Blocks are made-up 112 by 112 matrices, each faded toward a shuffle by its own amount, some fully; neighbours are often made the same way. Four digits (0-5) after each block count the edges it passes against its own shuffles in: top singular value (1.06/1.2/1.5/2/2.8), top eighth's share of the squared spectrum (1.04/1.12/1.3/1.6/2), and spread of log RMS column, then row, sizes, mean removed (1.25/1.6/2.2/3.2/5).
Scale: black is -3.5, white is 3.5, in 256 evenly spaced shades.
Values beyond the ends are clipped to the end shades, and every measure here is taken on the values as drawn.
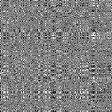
5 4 3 3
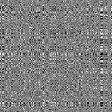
5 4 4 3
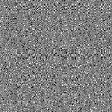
5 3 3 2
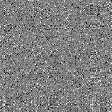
4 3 1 2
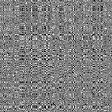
5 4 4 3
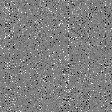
4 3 2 1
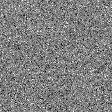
3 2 0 0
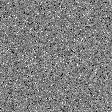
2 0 0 0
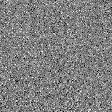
3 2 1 1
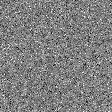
1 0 0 0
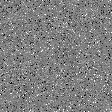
1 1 0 0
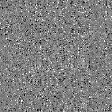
4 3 2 1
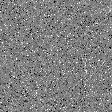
2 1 0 0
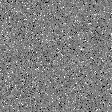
2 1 0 0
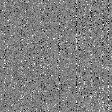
2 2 3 0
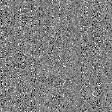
1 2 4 0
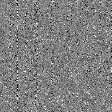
2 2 3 0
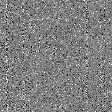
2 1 2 0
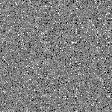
3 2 1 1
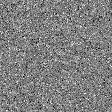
2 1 0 0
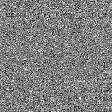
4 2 1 1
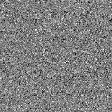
4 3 1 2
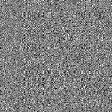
4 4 3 2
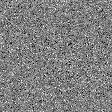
1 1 0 0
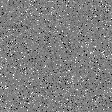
0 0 0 0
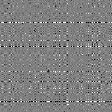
5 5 3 4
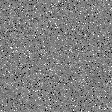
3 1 0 0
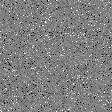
2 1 0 0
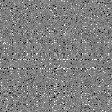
5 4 2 3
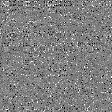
4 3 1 2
